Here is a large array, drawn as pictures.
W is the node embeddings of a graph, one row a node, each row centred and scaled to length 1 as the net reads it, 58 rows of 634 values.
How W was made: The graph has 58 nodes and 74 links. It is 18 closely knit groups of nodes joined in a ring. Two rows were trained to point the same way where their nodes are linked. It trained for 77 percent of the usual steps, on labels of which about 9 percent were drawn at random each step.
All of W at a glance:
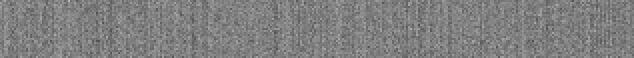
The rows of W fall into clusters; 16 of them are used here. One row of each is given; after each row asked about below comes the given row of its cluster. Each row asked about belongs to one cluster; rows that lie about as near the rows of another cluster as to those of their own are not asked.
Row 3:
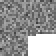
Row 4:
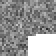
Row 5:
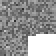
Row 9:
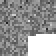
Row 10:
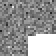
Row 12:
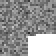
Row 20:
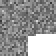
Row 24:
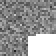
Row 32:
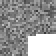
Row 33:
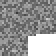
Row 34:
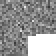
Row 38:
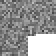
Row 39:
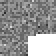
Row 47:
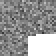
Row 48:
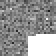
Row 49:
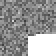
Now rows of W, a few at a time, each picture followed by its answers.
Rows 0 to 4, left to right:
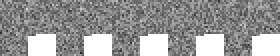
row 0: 10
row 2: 32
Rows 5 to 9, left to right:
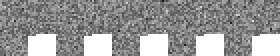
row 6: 39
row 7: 47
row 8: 12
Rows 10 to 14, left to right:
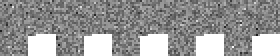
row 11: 9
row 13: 32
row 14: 20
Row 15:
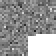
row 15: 48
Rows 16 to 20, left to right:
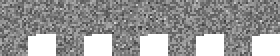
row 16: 33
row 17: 9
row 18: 48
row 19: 33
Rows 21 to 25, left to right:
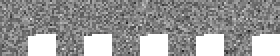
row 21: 38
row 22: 3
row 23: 48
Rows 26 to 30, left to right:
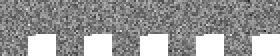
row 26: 4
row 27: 49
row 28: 3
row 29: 34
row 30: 10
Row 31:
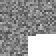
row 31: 12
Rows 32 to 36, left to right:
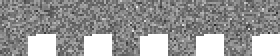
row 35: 5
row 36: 24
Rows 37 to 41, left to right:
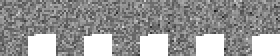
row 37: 49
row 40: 34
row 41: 34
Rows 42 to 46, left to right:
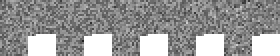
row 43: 33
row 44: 20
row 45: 4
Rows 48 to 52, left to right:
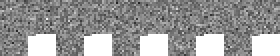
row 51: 24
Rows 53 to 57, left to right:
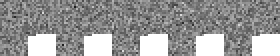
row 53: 39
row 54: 47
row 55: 5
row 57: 38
